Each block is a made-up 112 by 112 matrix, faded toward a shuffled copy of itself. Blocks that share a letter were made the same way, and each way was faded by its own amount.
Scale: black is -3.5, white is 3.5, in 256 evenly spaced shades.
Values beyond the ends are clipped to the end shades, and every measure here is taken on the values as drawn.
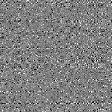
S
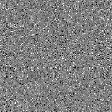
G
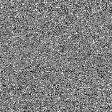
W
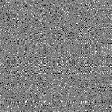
S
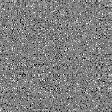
G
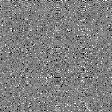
S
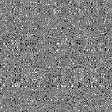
S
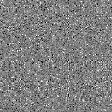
G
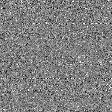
W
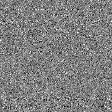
W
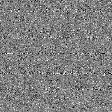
W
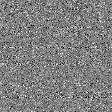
W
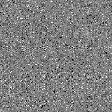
G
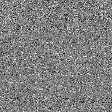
W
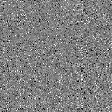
G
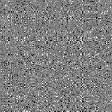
S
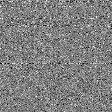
W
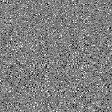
G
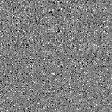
G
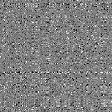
S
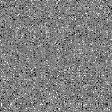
G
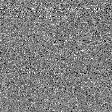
W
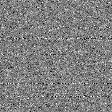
W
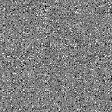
G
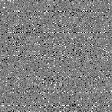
S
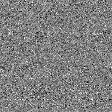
W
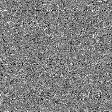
W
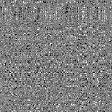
S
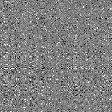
S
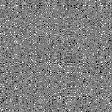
S
